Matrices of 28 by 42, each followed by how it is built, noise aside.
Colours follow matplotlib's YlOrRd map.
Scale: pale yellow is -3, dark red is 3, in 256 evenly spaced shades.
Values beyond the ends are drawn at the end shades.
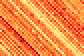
Toeplitz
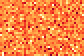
noise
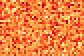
noise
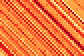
Toeplitz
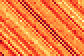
Toeplitz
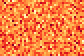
noise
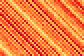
Toeplitz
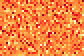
noise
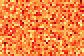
noise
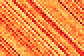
Toeplitz
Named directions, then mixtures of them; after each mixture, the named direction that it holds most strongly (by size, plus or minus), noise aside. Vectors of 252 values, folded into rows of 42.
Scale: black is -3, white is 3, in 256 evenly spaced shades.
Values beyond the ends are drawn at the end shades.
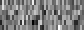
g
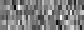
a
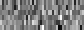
g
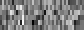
g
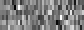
a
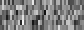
g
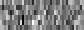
g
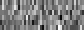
g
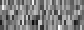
g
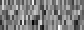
g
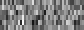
g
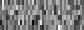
g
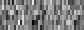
g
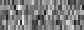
a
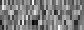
g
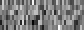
g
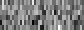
g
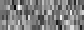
a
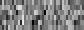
g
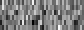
g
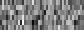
g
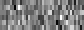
a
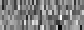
g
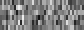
a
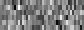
a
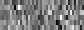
a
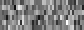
a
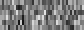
a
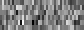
g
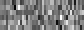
a
